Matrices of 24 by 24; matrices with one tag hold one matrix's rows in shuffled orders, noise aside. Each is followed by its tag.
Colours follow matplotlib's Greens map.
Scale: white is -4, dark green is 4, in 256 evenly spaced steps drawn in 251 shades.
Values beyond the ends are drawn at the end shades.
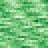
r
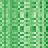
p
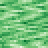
r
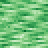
r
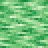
r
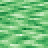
r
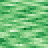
r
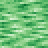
r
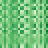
p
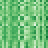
p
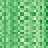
p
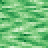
r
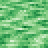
r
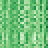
p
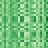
p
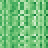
p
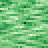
r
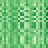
p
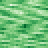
r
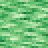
r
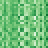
p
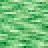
r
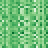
p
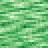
r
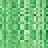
p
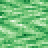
r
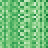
p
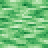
r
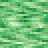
r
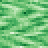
r
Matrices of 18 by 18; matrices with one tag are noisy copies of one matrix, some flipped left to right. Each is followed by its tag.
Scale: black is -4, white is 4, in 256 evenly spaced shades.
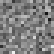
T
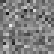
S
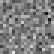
T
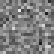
S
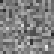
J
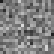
J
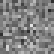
J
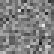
S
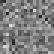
S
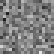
T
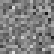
T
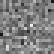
J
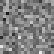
T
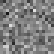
S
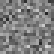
S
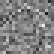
S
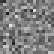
S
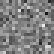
S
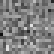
J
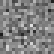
J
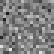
T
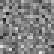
T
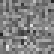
J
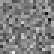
T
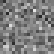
S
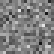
S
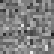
J
